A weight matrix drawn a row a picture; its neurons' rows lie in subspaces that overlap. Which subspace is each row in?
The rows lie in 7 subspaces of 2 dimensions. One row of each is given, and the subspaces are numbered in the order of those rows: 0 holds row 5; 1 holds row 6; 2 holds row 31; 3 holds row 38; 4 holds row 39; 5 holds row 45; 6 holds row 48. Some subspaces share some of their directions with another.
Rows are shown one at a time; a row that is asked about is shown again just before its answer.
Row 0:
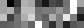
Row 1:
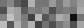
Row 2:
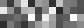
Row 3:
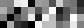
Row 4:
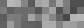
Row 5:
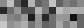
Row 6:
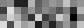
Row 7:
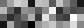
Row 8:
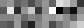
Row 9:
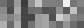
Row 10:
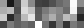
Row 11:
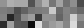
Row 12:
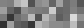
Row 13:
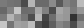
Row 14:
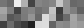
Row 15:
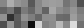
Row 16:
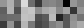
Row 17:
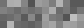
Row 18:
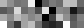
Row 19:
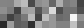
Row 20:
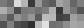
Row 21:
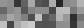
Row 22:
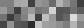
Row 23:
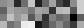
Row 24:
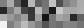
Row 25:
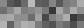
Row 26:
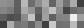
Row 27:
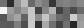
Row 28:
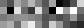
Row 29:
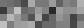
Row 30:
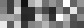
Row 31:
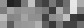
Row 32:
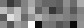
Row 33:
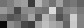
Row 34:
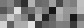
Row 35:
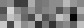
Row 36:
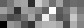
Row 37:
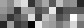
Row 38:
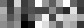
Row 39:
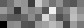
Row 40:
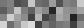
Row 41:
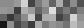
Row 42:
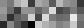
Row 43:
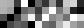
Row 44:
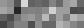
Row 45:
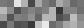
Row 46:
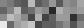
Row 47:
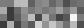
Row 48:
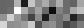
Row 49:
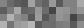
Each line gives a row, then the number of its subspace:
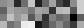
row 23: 3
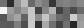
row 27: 0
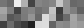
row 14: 5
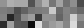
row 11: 0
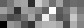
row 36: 4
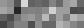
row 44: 6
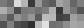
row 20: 5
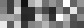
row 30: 3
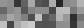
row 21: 6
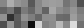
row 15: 0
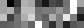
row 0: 2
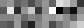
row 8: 1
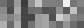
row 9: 3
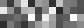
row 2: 0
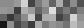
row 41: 3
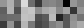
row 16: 3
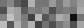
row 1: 1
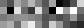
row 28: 1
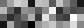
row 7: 2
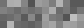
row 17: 2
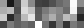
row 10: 2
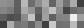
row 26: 5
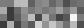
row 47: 1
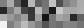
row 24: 0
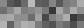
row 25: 2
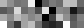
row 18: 4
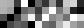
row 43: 6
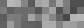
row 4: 2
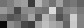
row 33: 4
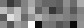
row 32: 0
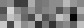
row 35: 1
